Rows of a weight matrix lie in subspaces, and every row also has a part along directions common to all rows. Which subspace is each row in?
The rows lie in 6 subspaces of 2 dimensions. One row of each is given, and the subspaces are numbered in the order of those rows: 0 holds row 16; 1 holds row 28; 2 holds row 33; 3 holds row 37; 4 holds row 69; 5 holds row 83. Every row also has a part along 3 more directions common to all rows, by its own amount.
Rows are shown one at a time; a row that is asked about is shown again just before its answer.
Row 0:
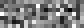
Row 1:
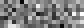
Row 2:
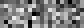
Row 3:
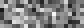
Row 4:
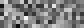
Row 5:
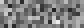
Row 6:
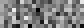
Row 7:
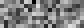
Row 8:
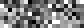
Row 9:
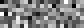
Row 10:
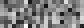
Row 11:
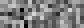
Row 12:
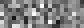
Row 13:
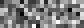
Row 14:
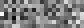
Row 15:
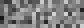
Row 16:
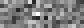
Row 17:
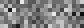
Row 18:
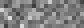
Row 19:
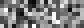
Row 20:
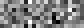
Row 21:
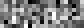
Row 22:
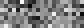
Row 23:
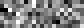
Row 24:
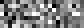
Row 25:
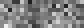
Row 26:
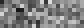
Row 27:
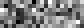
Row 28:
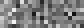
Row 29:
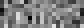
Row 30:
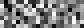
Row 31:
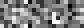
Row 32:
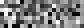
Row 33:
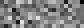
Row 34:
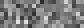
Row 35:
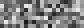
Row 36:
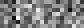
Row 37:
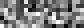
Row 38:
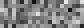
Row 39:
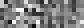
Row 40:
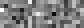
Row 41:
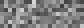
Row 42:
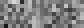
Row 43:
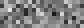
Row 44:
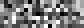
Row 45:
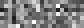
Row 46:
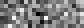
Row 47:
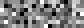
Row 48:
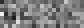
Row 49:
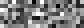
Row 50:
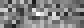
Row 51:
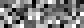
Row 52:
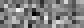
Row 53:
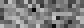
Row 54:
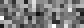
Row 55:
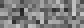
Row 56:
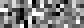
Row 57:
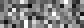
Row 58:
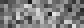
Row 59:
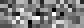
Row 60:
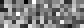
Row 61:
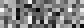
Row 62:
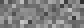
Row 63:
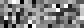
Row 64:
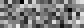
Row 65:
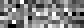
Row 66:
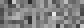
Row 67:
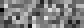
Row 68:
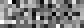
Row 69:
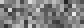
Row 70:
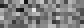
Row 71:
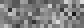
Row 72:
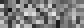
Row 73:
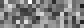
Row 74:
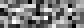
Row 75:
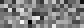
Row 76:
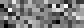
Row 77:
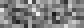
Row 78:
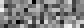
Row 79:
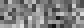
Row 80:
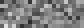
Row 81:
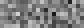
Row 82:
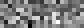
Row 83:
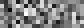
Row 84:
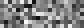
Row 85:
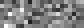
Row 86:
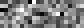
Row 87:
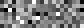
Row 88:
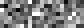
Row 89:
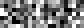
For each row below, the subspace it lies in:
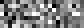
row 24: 5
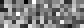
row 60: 3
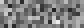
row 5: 5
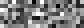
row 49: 2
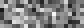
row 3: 3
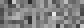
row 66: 1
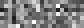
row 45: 0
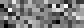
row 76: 4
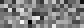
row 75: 2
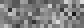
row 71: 4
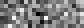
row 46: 1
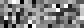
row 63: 4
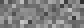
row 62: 2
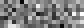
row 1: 1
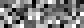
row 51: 2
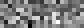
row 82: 2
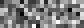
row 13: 3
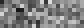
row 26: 3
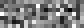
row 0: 0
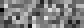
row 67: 4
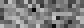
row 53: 3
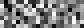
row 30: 5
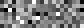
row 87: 2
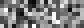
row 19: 3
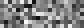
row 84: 0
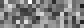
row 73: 5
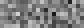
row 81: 2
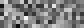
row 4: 5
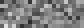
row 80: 4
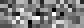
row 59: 2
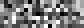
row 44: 0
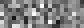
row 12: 5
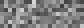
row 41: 2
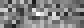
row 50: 1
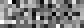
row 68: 1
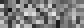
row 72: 5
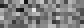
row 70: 3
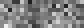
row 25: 4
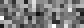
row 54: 3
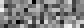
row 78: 3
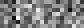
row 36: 1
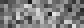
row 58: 1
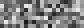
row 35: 0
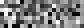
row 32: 5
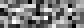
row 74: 0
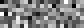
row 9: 5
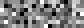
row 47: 0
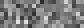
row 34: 5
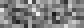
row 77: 3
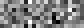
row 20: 3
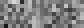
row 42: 4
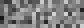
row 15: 1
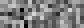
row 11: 0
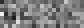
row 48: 5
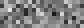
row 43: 5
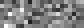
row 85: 4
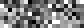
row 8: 4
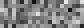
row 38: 2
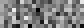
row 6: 1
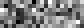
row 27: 3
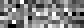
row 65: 1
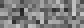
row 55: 3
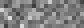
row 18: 2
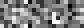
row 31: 3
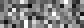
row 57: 0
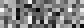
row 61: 1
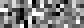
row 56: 0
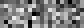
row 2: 2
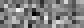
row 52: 5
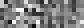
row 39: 3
